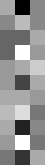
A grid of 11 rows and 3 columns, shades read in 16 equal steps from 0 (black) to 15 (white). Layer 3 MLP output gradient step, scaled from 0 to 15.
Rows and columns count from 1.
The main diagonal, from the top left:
10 11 10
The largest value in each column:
11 15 12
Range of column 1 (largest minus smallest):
5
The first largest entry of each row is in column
1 2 3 2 3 3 1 2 1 2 3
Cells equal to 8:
4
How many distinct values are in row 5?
3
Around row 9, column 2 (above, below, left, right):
13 15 10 8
